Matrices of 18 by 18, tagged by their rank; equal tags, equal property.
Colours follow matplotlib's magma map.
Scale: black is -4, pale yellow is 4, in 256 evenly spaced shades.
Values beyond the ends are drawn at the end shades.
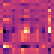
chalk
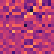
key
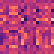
key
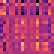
chalk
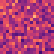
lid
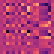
chalk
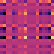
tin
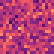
lid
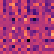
key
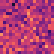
lid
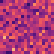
lid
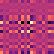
tin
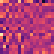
key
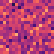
lid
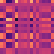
tin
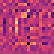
key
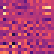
key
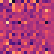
key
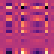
tin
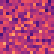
lid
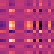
tin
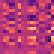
chalk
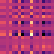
tin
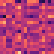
key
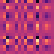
tin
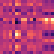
chalk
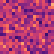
lid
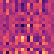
chalk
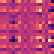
chalk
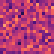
lid
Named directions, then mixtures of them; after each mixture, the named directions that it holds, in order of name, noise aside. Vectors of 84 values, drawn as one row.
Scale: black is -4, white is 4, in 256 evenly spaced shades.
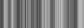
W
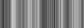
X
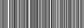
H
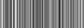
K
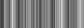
W, X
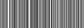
H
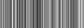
K, W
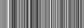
H, X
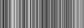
H, K, X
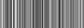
K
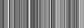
H, W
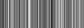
H, W, X
